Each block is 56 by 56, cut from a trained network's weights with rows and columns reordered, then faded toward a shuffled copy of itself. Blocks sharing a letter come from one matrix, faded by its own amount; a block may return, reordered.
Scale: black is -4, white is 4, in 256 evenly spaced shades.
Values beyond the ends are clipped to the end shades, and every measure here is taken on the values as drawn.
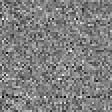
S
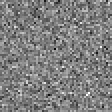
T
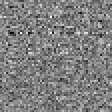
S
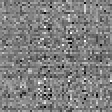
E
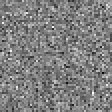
T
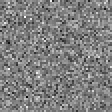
T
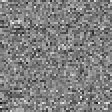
S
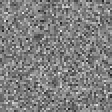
T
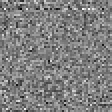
S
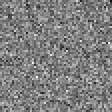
T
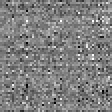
E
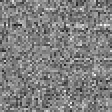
S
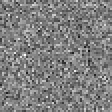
T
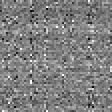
E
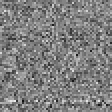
S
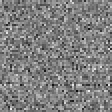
S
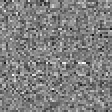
S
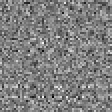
S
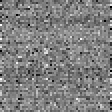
E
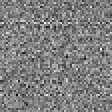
S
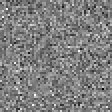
T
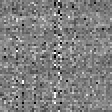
E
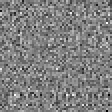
S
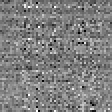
E
